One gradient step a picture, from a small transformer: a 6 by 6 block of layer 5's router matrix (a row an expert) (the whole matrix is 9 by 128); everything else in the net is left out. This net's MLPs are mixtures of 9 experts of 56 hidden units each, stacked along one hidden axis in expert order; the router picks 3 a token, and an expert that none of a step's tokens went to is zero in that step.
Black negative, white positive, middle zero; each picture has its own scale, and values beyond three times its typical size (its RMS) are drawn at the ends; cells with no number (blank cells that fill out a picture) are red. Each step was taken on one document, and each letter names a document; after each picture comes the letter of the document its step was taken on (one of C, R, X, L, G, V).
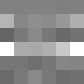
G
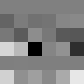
G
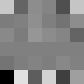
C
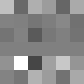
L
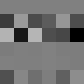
G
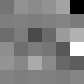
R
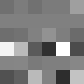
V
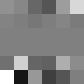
C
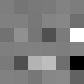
R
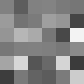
R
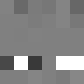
L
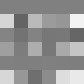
G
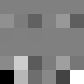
C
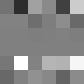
L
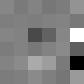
R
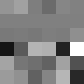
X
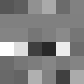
V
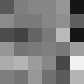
R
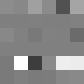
L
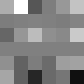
L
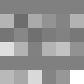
G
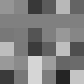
X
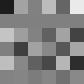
X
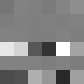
V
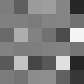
R
